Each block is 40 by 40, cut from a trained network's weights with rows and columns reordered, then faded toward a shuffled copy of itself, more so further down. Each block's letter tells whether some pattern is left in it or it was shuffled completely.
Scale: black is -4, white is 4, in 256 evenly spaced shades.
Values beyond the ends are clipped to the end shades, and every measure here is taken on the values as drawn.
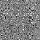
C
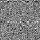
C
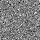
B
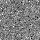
B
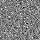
B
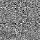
C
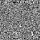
C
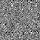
C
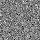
B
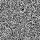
B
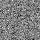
B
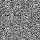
C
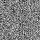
C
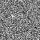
C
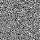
C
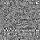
C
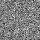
C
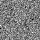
B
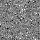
B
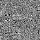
C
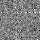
C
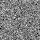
B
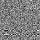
C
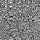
C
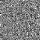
C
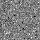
B
